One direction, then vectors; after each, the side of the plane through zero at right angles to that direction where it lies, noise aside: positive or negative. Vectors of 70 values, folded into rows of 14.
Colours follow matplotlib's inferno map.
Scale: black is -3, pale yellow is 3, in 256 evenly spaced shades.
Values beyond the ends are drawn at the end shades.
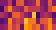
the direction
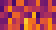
positive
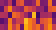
positive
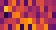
positive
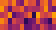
negative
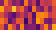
negative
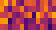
negative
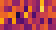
negative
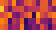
negative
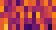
negative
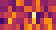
positive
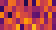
positive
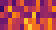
positive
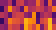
positive
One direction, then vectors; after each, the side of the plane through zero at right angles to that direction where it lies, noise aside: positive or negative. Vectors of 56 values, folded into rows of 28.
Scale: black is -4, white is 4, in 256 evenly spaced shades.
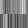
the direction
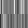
positive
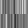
positive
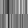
positive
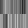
negative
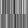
positive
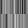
negative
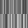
negative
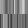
positive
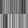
negative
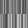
negative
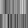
positive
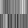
positive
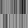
negative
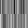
negative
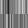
positive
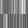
positive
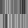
negative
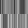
negative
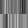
negative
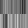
negative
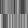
negative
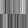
positive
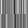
positive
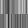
positive
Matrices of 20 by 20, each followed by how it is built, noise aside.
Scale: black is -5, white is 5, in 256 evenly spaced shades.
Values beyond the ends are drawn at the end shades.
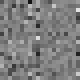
uneven columns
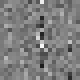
uneven columns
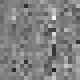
uneven columns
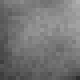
smooth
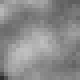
smooth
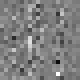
uneven columns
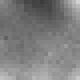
smooth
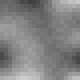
smooth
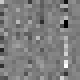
uneven columns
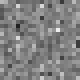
uneven columns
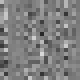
uneven columns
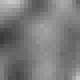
smooth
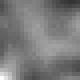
smooth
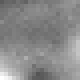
smooth
